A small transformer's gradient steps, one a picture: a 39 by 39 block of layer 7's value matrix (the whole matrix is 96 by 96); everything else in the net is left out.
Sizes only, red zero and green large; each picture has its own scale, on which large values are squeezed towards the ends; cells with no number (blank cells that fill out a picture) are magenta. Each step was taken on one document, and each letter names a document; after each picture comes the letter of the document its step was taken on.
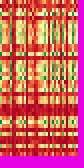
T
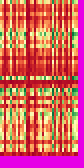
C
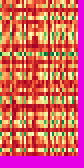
T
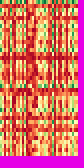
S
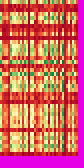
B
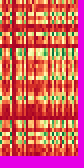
T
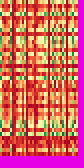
T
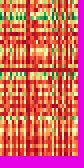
C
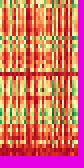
C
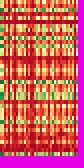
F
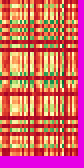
B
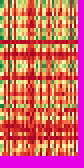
F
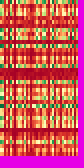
F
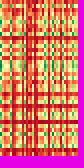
T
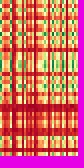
T
